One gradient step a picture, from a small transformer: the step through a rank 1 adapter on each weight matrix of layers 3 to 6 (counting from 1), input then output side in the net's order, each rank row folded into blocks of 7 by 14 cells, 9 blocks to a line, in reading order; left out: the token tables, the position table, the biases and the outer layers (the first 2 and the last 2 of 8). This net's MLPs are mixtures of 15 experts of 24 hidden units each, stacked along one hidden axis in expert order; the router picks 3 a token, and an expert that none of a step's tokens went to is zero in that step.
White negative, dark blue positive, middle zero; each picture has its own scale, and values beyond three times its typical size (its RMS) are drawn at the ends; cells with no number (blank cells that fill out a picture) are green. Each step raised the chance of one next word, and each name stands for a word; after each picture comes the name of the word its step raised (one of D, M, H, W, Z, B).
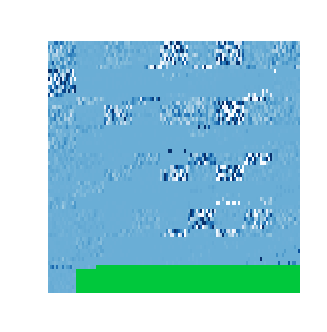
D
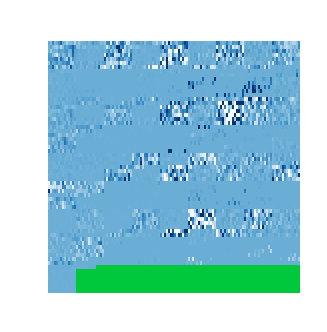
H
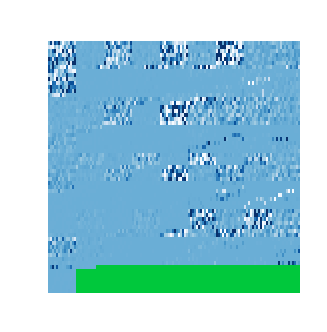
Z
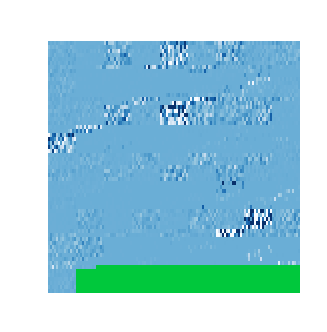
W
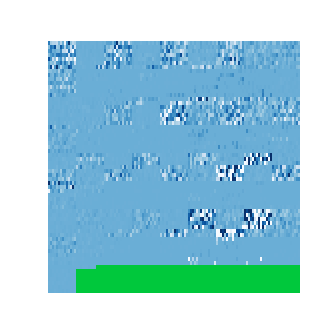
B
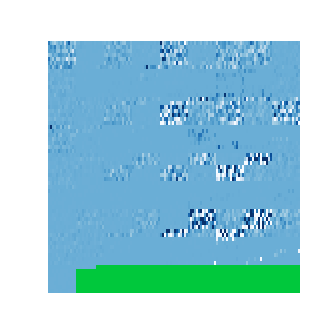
B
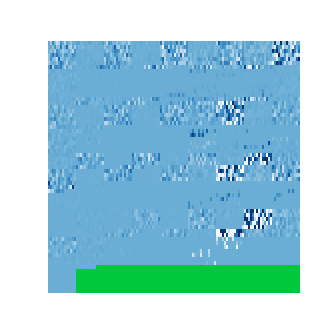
B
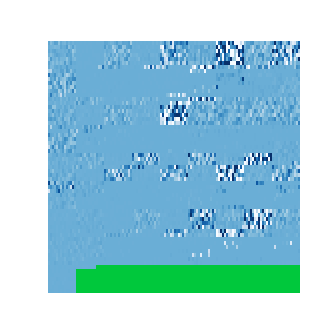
B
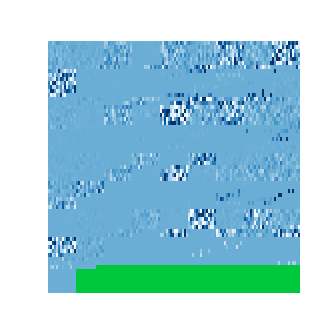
H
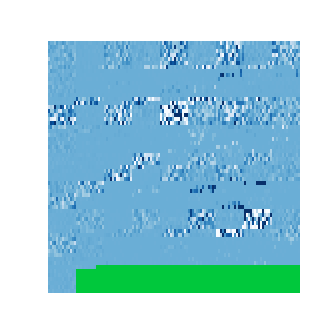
W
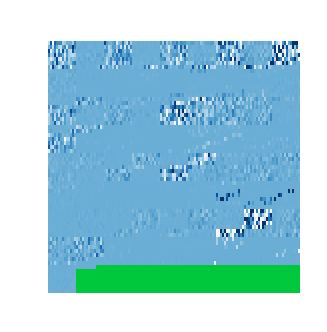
W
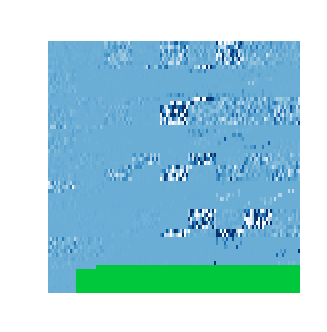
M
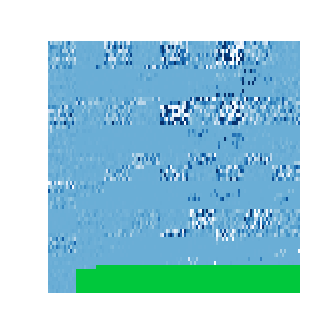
H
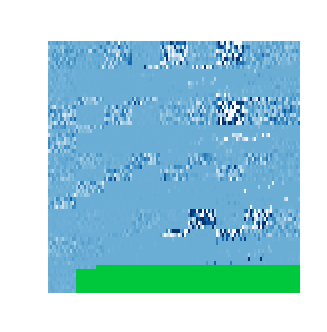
D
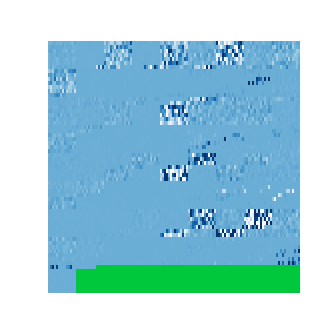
M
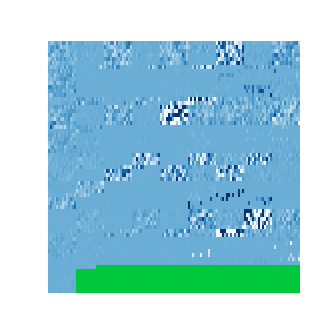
W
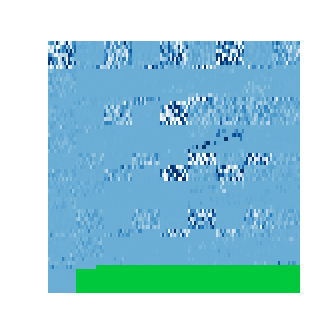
Z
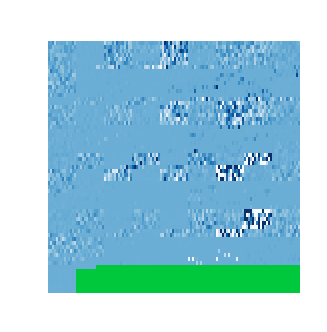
B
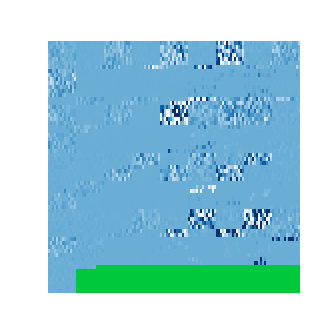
M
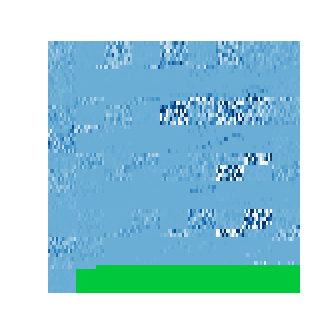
B
